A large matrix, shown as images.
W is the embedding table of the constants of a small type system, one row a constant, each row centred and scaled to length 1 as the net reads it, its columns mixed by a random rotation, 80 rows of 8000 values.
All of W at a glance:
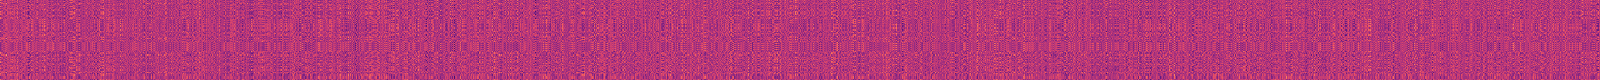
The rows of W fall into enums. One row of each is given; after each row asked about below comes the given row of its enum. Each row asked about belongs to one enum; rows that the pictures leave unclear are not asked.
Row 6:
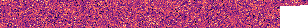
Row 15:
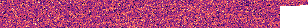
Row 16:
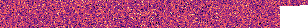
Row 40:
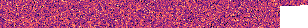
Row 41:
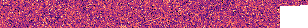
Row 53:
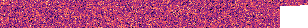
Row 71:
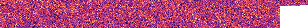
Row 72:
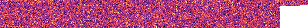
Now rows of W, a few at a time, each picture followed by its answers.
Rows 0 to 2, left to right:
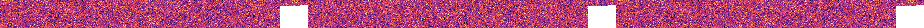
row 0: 6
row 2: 6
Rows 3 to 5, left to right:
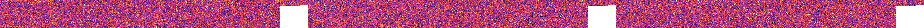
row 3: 72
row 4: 40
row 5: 16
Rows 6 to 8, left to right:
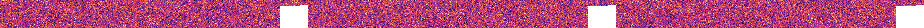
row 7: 16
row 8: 71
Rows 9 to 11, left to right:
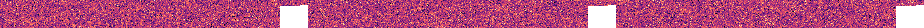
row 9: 40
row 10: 15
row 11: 6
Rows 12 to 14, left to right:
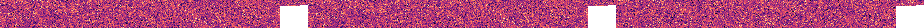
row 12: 71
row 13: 71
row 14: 6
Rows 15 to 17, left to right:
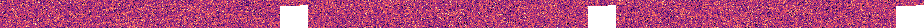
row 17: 53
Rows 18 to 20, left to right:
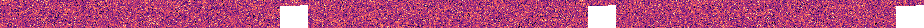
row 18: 6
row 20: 16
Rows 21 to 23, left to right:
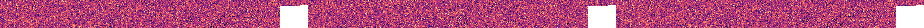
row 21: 40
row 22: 16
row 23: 40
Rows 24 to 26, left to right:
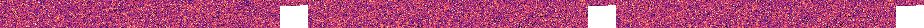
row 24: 15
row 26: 40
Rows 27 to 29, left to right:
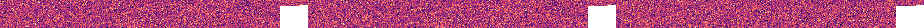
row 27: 15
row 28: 15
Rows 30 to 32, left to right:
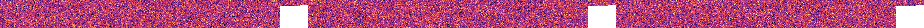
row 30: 40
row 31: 53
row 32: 16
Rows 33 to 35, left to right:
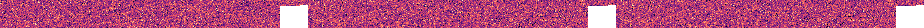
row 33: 15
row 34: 40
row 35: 40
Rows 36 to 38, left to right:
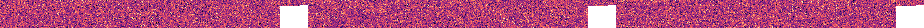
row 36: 16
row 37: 71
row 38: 72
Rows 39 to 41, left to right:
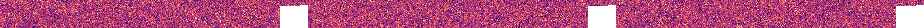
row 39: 71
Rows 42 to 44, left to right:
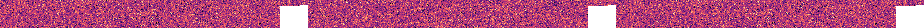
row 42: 16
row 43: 15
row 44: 16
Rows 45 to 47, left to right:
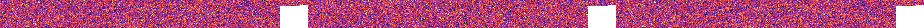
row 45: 15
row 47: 15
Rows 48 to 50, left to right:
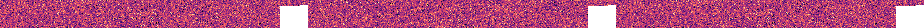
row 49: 15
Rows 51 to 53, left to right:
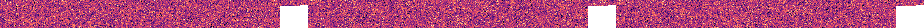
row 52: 6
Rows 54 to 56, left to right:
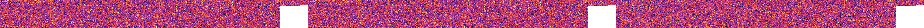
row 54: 72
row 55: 72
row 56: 40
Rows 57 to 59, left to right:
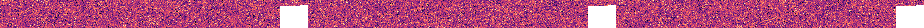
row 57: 6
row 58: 15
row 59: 41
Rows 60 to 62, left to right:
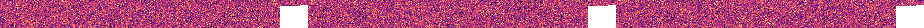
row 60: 40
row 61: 53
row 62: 6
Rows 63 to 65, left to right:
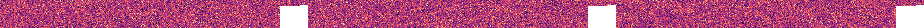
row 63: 16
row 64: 15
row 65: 71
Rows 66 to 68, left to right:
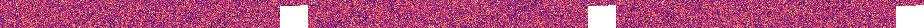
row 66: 40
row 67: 41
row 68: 53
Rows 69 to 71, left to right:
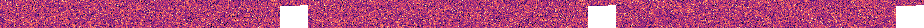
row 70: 40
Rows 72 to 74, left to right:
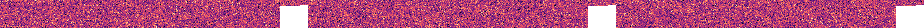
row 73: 53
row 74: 71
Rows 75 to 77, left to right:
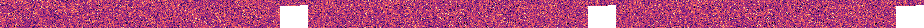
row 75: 71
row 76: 16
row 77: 16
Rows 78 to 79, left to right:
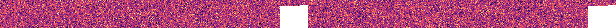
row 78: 16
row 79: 53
